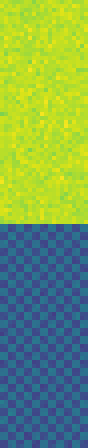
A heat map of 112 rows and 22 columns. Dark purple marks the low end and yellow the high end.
The table splits into 2 rows of 1 panel. Panel 1,1: very high, fine-grained, faint in contrast. Panel 2,1: low, checkered.
